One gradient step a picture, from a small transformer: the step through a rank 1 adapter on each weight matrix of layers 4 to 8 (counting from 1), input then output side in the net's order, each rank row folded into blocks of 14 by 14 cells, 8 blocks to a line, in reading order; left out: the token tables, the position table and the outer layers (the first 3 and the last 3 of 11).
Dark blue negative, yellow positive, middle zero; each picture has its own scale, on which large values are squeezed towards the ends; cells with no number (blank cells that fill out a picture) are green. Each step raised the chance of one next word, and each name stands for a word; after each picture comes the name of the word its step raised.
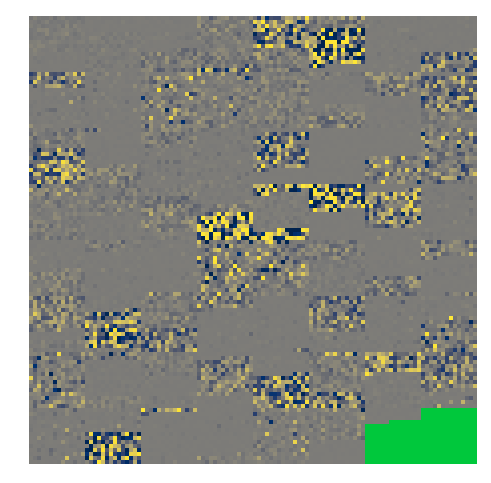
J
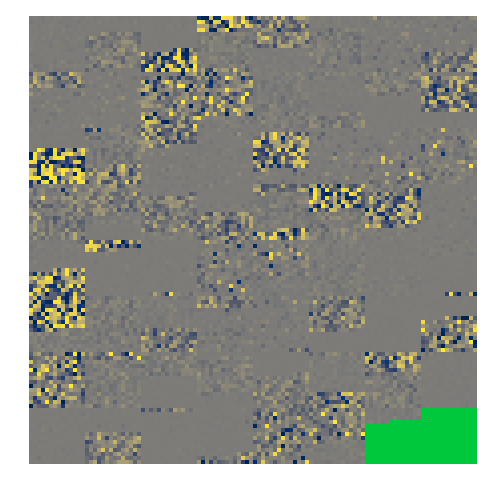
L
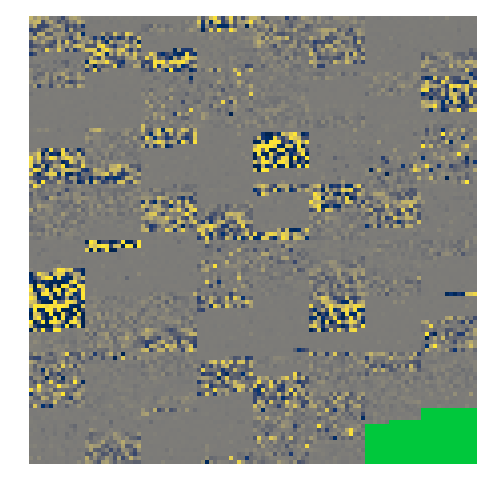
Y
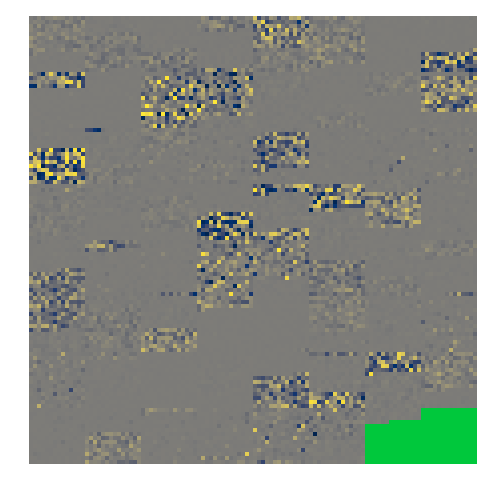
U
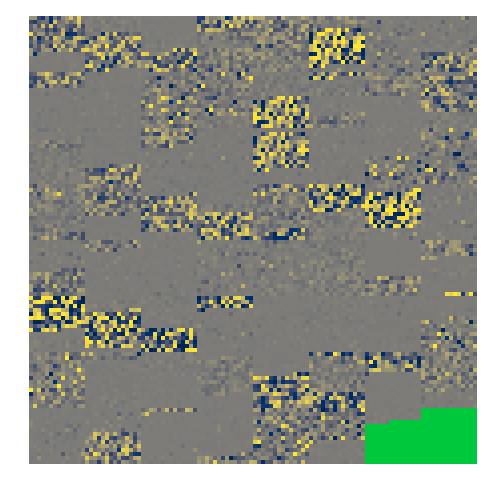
Y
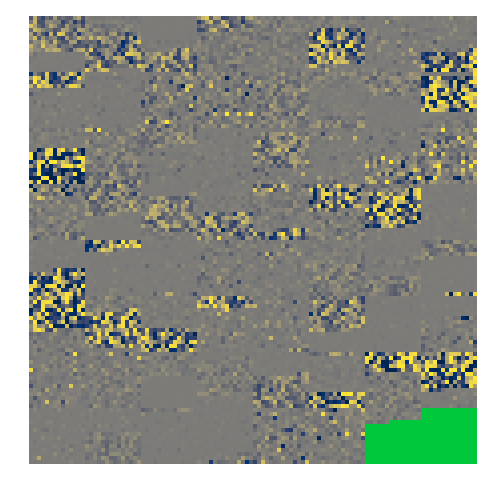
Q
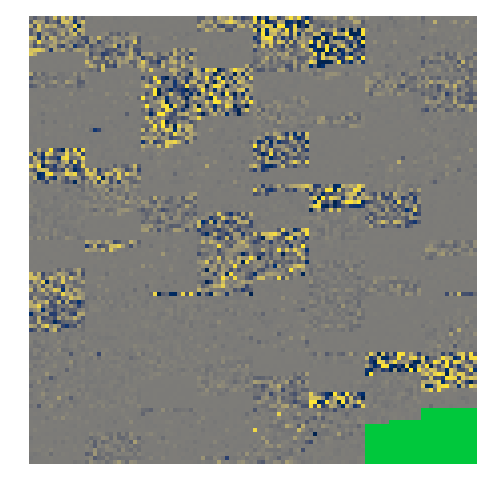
U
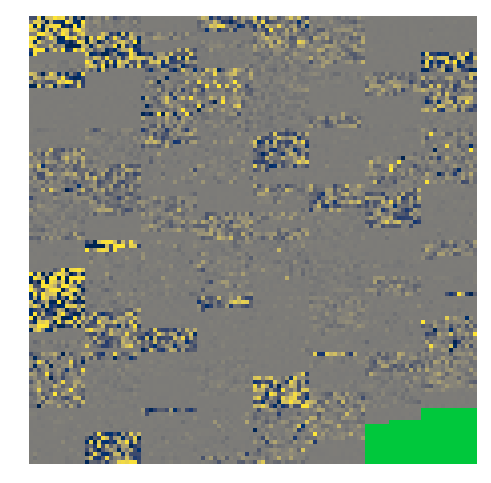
Y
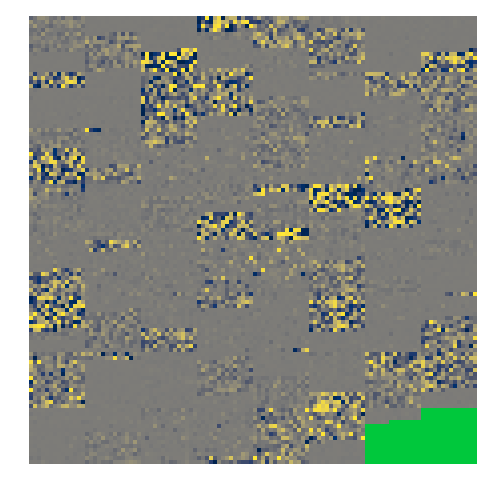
L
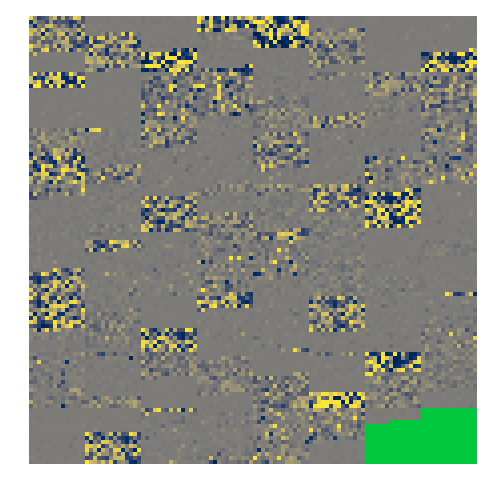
Q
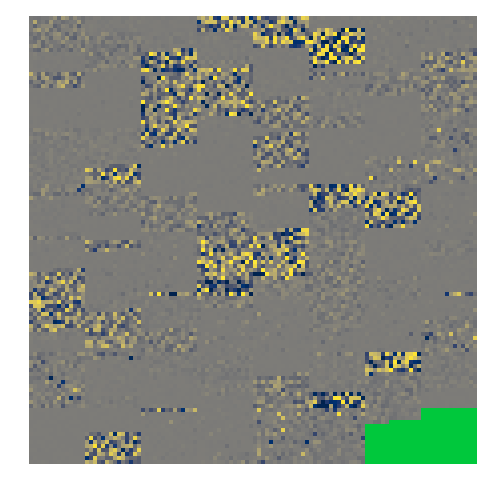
U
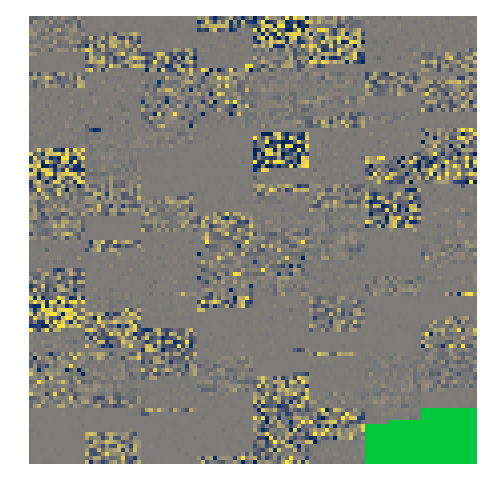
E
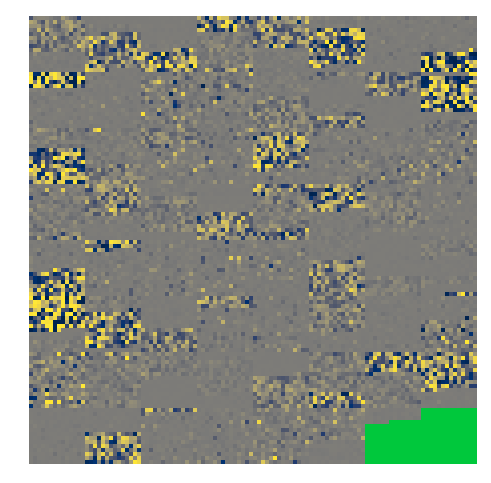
Y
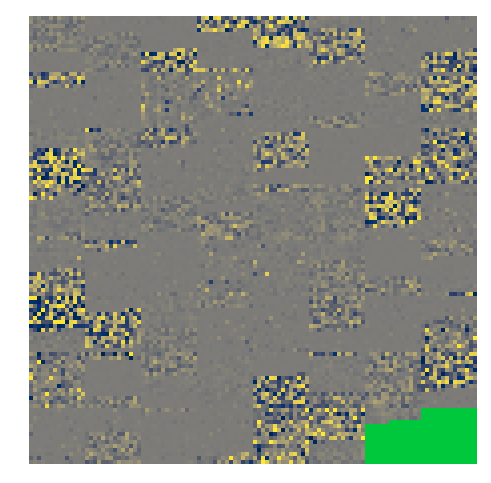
E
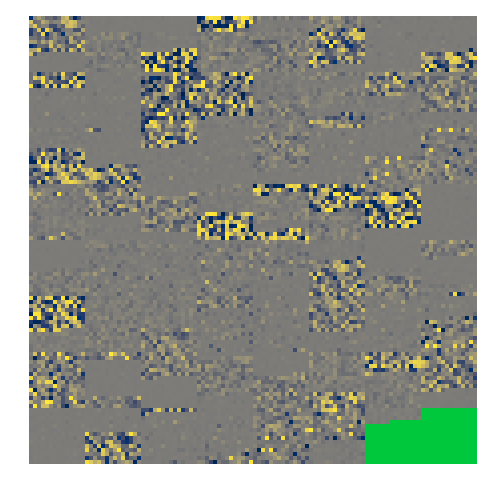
L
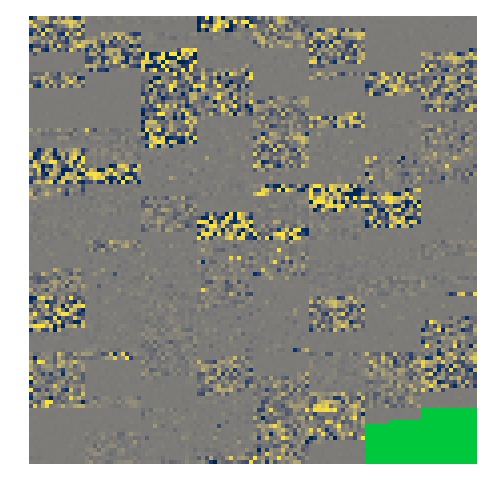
L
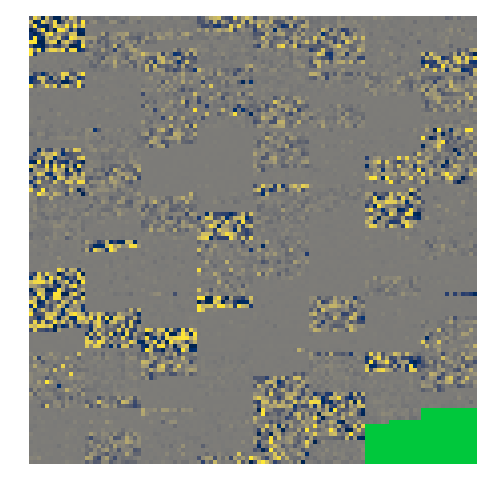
E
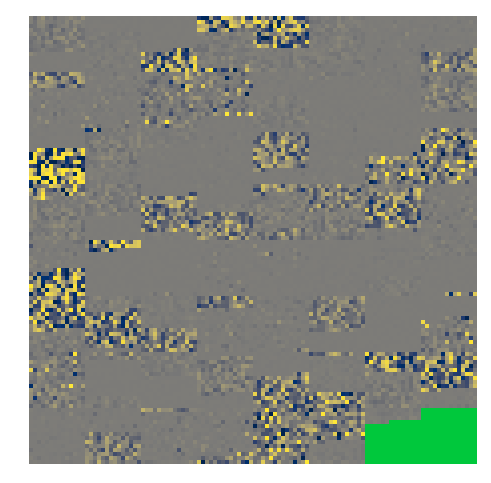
E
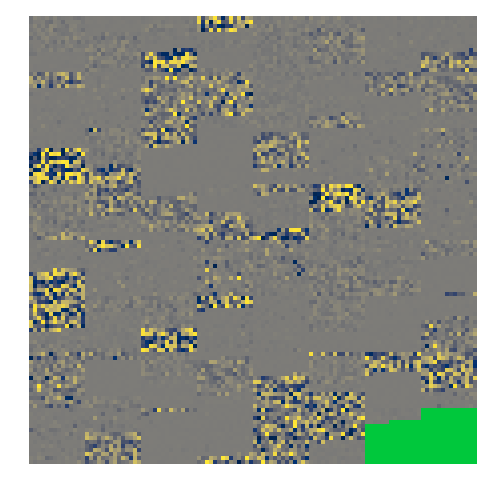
L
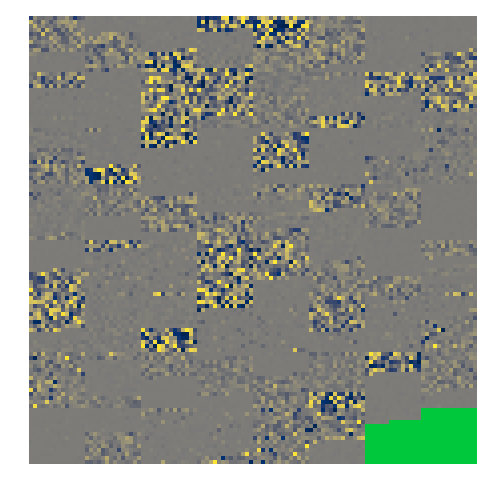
U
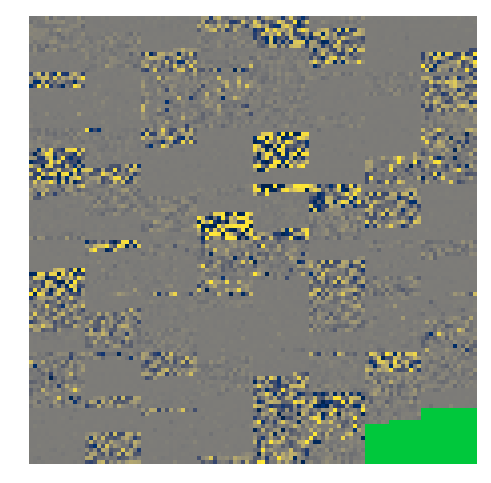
J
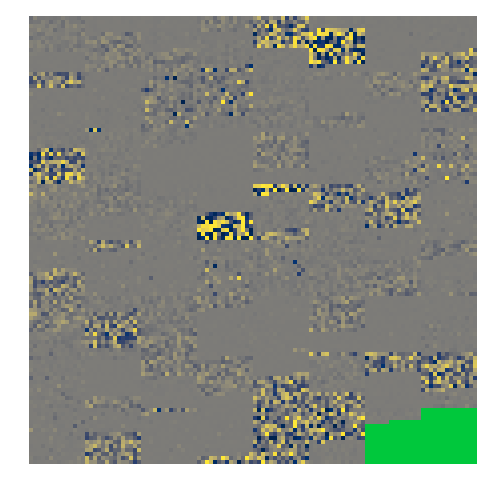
J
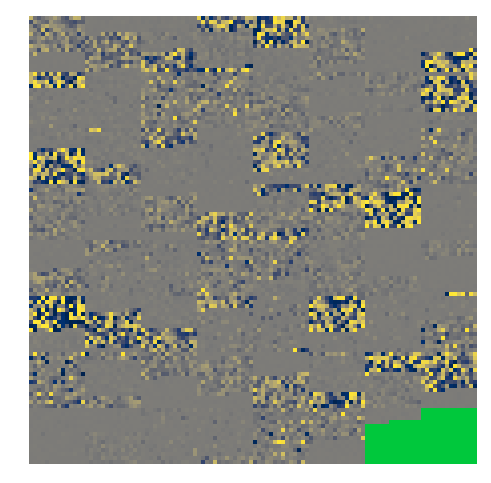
Y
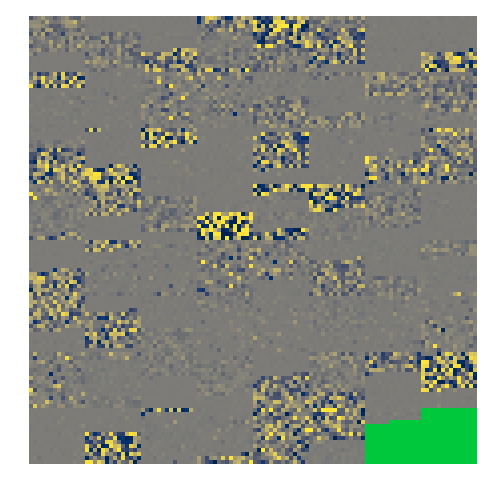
J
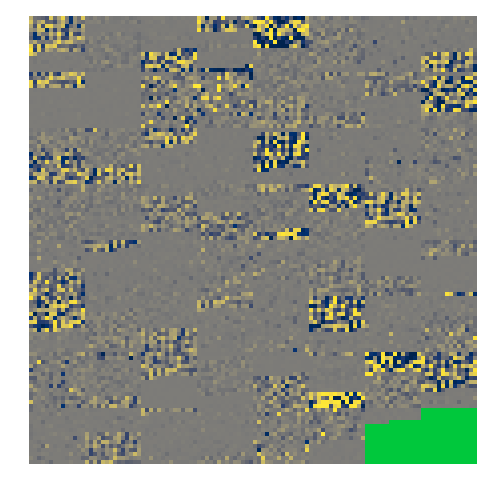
Q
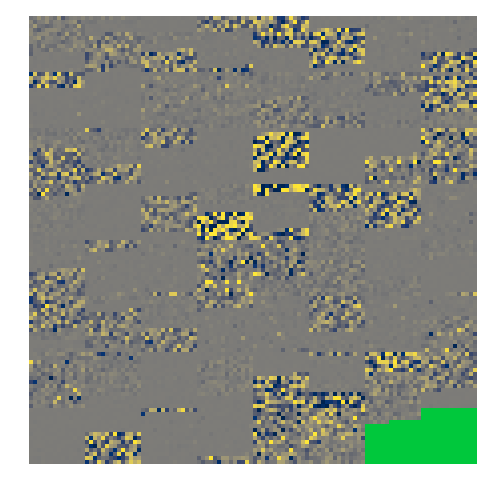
J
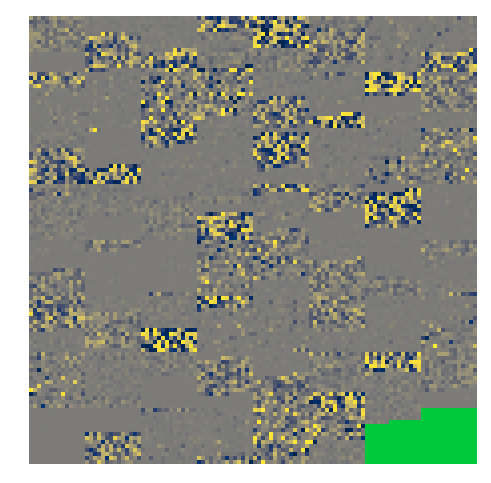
Q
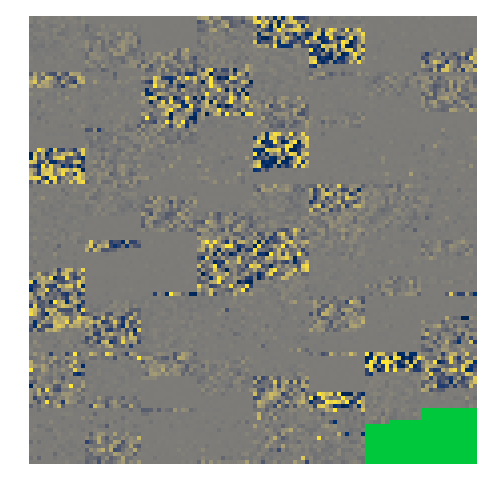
U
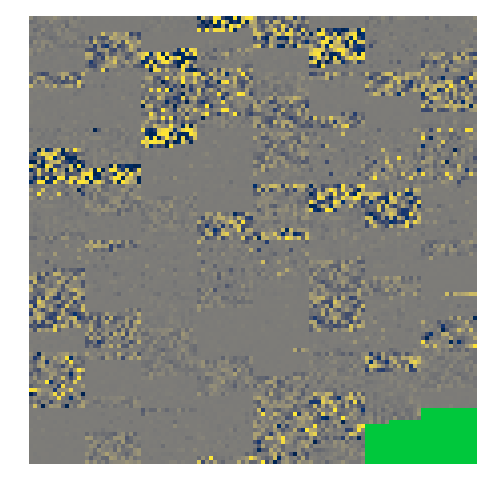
L
